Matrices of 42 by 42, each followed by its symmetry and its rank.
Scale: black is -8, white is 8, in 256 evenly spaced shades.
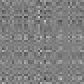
neither, rank three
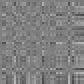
antisymmetric, rank two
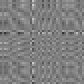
antisymmetric, rank two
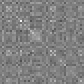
symmetric, rank five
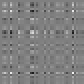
symmetric, rank one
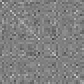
symmetric, rank five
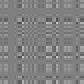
symmetric, rank one
